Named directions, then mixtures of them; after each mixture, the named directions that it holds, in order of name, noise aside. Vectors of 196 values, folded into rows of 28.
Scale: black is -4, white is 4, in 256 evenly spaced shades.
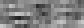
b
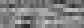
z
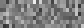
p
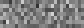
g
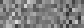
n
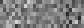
n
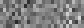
n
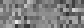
n, z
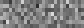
g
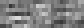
b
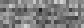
p, z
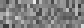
p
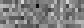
b, g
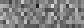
g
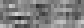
b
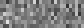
g, p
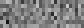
g, p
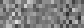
n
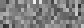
p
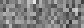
n, p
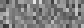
p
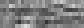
z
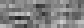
b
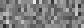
p
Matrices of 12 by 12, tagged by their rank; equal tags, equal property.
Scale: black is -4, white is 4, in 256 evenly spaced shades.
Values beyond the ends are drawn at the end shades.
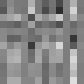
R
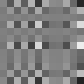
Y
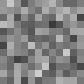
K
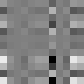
Y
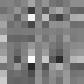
R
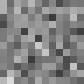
K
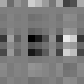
Y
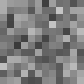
K
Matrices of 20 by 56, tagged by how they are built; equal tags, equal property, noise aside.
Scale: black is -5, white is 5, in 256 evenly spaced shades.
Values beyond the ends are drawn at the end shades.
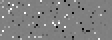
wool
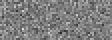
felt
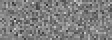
felt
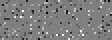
wool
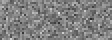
felt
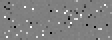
wool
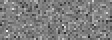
felt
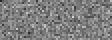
felt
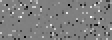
wool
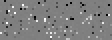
wool
